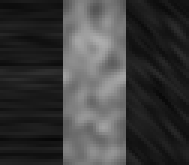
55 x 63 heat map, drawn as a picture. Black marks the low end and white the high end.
It is made of 1 by 3 panels. Panel 1,1: very low, streaked across, faint in contrast. Panel 1,2: middling, blotchy. Panel 1,3: very low, slanting down to the right, faint in contrast.
